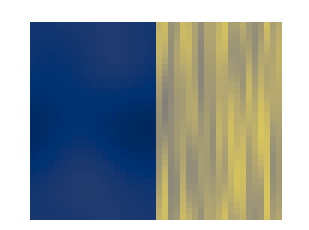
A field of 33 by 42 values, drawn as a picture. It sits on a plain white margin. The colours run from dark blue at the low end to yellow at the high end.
The table splits into one row of 2 panels. Panel 1,1: very low, smooth, faint in contrast. Panel 1,2: high, streaked downward.
